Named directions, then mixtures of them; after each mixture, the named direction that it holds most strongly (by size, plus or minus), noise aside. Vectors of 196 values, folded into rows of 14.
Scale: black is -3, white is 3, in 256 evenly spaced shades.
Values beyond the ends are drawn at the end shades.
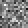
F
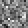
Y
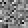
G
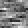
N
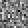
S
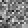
F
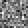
S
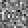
S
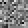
G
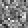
Y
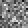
F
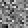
G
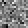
G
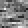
N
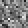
Y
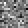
G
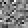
G
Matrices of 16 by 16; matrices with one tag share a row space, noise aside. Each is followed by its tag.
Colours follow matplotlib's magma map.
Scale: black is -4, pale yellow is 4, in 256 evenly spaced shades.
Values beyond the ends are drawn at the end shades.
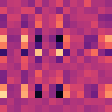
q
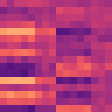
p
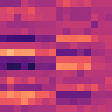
p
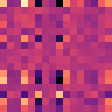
q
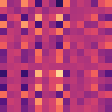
q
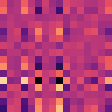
q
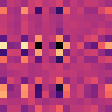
q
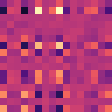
q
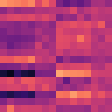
p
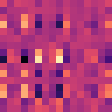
q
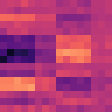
p
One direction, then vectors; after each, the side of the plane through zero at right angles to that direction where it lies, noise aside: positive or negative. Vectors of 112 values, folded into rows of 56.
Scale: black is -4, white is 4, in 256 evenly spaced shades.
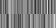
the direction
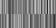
negative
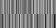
negative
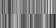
negative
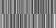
positive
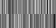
negative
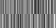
positive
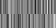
positive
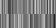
negative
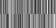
positive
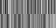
positive
